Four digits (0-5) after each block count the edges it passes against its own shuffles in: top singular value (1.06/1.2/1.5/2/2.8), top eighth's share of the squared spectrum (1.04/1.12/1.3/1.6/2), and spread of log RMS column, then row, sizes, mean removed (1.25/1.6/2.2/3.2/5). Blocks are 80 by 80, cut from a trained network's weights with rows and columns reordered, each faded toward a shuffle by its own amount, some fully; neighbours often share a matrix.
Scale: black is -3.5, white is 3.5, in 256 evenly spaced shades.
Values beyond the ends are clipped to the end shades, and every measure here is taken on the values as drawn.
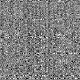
3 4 1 3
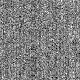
3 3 0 0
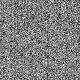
2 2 0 0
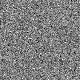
1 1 0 0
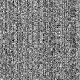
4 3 1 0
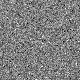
0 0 0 0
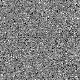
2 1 1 0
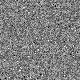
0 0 0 0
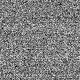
2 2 0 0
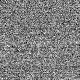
2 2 0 0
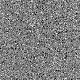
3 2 1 0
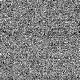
2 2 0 0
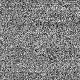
2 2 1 0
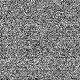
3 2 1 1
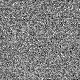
1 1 0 0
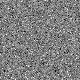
0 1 0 0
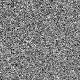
2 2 1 0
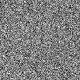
3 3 0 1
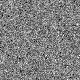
0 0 0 0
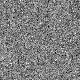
1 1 0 0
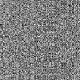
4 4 1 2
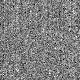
2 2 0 0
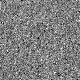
0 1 0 0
